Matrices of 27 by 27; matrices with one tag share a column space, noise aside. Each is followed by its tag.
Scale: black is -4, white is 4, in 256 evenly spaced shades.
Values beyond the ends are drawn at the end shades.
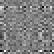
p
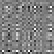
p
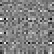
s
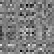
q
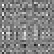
q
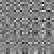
s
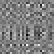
q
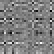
s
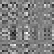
q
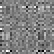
p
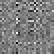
s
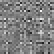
s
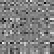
s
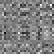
q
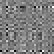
p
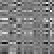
s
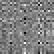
s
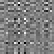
s
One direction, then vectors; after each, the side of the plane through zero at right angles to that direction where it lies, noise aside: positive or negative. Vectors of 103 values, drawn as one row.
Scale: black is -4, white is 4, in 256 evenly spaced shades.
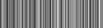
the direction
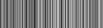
positive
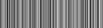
positive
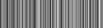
positive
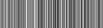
negative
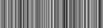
negative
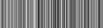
negative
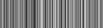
positive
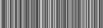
negative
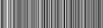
negative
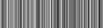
negative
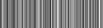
positive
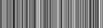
positive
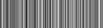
positive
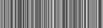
negative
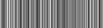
negative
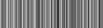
negative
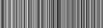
negative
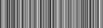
positive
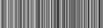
negative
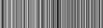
negative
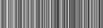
negative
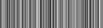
positive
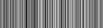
positive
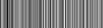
positive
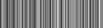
positive
